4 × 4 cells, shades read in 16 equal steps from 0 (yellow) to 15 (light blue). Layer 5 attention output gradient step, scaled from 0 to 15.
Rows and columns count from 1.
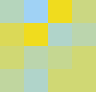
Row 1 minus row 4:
2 3 -6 1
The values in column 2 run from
0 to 15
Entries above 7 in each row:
2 2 2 2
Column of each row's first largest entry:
2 3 2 2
